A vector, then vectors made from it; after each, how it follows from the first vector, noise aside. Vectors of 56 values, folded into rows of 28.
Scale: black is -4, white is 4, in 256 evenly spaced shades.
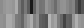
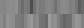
shrunk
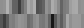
reversed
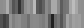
reversed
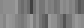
shrunk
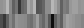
reversed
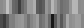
reversed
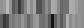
reversed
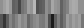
reversed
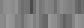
shrunk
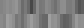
shrunk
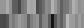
reversed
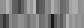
reversed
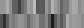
reversed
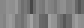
shrunk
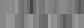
shrunk
